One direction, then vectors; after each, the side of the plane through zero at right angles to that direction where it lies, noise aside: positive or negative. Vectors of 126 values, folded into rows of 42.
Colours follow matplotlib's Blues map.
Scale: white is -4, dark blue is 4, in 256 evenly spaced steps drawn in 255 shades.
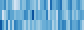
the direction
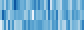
negative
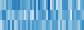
negative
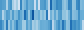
positive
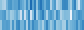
negative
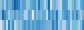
negative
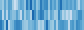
positive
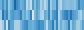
negative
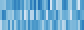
negative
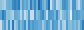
negative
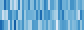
positive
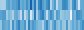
negative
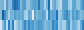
negative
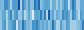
negative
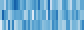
negative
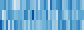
positive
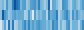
negative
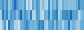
negative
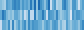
negative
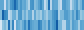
negative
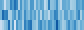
negative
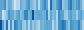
positive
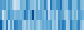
positive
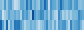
positive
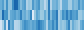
negative
